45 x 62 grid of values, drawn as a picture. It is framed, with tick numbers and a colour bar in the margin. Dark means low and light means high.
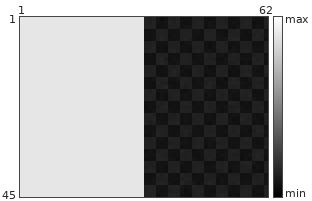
It is made of 1 by 2 panels. Panel 1,1: very high, flat. Panel 1,2: very low, checkered, faint in contrast.
